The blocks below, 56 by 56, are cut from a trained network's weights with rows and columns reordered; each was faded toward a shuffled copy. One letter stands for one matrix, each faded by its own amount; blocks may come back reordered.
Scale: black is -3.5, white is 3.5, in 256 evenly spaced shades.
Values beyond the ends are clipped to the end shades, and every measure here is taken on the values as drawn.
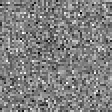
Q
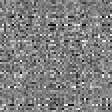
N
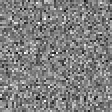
Q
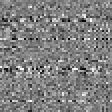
N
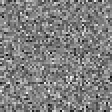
Q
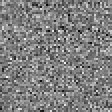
Q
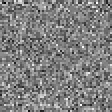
Q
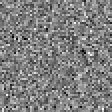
Q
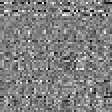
N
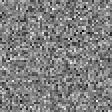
Q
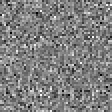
Q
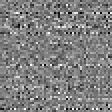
N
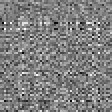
N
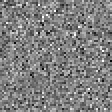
Q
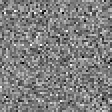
Q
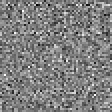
Q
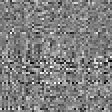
N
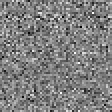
Q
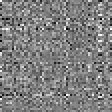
N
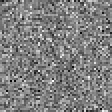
Q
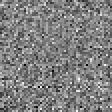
Q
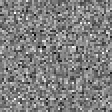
Q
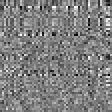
N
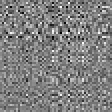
N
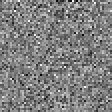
Q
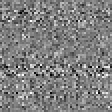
N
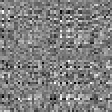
N
